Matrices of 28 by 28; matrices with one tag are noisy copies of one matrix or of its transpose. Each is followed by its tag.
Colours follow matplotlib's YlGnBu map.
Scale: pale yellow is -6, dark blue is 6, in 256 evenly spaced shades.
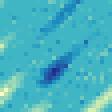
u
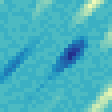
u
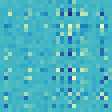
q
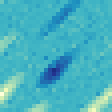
u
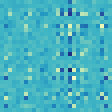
q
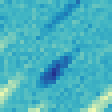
u
